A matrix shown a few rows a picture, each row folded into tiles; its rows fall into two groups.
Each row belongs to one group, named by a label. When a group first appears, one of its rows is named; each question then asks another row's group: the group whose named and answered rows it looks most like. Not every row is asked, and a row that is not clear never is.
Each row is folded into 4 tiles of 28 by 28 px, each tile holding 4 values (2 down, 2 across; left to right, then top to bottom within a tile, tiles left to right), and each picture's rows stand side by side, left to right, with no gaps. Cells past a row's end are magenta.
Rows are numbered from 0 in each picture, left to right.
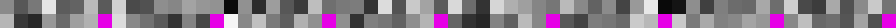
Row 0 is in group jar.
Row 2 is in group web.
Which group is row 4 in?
jar
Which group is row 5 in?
jar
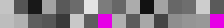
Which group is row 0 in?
jar
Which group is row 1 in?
web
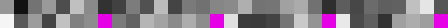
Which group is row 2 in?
jar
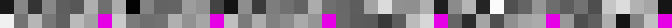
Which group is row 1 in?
jar
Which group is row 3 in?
jar
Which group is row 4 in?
web
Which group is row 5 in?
jar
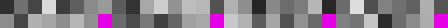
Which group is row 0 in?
web
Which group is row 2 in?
jar
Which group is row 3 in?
web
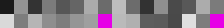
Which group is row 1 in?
jar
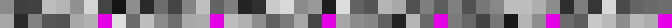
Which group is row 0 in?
jar
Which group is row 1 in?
web
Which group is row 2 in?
jar
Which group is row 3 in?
jar
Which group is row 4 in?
jar
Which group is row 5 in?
web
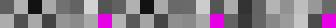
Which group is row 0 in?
web
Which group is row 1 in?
web
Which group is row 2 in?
jar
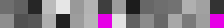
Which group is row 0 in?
jar
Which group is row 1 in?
jar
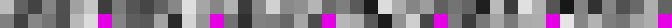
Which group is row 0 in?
jar
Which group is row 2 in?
jar
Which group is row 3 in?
jar
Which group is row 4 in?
jar
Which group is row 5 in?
web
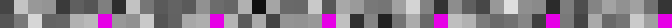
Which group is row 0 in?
web
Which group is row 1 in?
web
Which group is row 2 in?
web
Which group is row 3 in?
jar
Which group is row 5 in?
jar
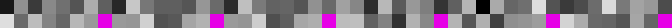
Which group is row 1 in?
web
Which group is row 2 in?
web
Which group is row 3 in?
jar
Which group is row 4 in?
web
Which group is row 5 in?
jar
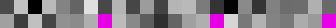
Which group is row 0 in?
web
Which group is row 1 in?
jar
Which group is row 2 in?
web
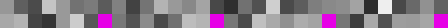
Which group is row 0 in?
jar
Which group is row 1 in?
jar
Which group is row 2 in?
web
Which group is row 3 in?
web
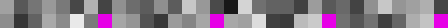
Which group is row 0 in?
jar
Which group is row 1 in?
jar
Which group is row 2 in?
web
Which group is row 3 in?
jar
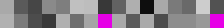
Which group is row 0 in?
jar
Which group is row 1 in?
web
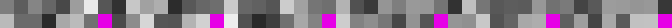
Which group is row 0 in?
jar
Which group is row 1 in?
web
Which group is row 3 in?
jar
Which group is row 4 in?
web
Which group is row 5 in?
jar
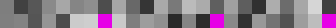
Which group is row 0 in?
jar
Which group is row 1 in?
jar
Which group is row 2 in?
jar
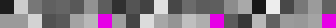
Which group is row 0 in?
web
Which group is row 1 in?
web
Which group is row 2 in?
web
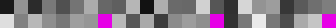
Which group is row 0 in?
web
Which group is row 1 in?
web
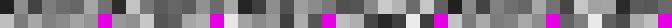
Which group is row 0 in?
web
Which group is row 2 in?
jar
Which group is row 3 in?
jar
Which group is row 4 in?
web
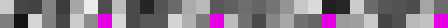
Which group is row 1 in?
jar
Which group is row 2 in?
jar
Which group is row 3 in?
web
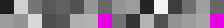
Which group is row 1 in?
web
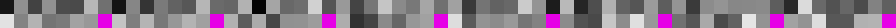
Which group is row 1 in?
web
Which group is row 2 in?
web
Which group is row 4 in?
jar
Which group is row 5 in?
jar
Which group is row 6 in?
jar
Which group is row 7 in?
web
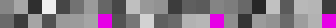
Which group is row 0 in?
web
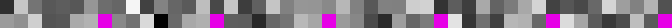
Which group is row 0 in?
web
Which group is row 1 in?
web
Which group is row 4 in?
jar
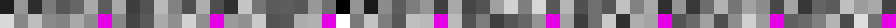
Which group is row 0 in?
web
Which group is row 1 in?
jar
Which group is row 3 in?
web
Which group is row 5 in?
jar
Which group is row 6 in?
jar
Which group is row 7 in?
jar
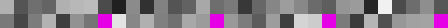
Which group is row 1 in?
web
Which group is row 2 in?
jar
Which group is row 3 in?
web
